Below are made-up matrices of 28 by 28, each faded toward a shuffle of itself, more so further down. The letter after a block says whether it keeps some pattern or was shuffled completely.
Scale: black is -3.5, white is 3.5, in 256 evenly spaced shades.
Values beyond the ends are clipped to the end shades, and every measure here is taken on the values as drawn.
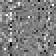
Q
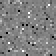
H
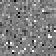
H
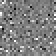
Q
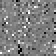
Q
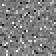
H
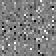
Q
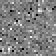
H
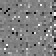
Q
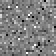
H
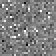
H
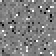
H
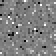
H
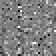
Q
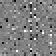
Q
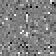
Q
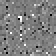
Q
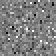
H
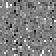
Q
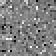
Q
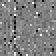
Q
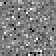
H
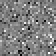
H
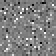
H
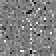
Q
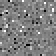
H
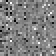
Q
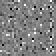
Q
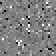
Q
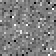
H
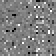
Q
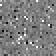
H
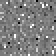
H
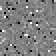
H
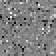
H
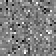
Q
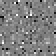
Q
